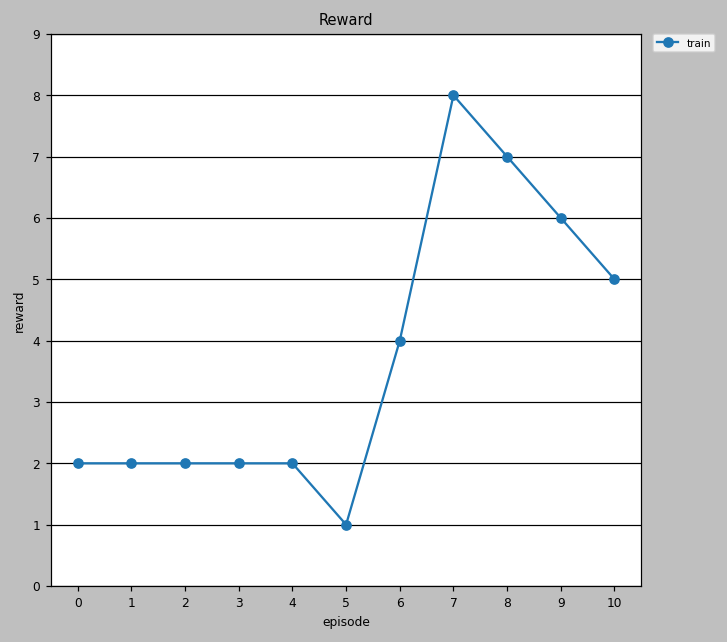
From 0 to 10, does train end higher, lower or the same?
higher
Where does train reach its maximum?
7
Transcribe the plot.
Title: Reward
x-axis: episode, ticks 0 1 2 3 4 5 6 7 8 9 10
y-axis: reward, ticks 0 1 2 3 4 5 6 7 8 9
Legend: train
Values:
train: 2 2 2 2 2 1 4 8 7 6 5
